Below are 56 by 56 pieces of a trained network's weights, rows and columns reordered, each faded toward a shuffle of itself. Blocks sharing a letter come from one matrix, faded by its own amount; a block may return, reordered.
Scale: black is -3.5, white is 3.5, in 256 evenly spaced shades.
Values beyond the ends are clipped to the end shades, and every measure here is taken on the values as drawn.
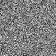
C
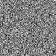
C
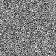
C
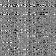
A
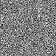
C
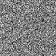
C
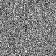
C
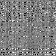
A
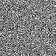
C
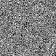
C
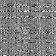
A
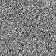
C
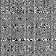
A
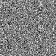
C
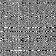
A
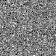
C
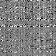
A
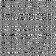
A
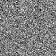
C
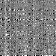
A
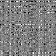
A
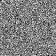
C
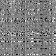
A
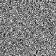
C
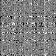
A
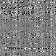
A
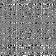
A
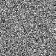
C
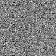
C
